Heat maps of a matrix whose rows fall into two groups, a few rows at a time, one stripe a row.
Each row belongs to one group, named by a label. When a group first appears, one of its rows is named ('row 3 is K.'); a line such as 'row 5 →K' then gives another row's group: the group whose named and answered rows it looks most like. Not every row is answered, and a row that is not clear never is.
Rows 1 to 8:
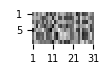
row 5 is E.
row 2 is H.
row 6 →E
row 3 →E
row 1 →E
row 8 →H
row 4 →H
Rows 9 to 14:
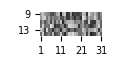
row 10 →H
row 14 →E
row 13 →H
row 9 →H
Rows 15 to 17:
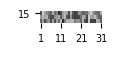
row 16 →H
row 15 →H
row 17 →E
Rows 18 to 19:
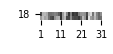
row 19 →H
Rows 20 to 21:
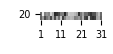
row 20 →E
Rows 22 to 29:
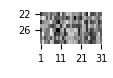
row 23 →H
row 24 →E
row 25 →H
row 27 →E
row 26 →E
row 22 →E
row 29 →E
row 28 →E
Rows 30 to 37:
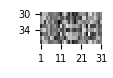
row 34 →H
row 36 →E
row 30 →H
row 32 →H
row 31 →H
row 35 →E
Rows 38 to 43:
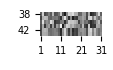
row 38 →E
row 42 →H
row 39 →H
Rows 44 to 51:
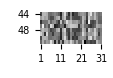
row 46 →E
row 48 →H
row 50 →H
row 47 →E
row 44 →H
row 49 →H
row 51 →E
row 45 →H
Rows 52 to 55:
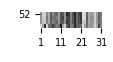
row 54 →H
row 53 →H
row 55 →H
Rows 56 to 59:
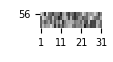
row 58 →E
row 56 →H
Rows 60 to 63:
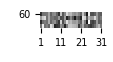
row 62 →E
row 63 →E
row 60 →E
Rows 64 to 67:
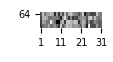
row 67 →E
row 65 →H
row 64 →E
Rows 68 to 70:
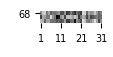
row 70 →H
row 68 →H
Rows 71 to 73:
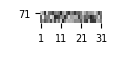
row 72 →E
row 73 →E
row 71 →H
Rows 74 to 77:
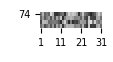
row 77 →E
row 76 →H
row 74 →E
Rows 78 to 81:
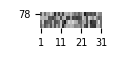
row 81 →E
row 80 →E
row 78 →E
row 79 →H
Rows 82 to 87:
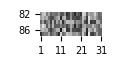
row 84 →E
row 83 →H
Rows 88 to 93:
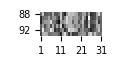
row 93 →H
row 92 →E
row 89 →E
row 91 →E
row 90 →E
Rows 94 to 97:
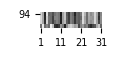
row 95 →H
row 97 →E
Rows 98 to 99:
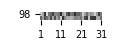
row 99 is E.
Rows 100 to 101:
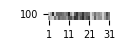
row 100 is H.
